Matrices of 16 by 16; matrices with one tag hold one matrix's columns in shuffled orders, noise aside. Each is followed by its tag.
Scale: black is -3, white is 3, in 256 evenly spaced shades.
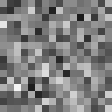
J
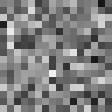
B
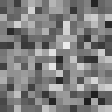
B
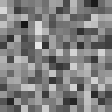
B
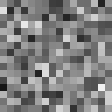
J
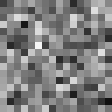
B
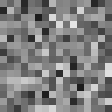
J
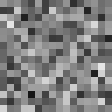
J
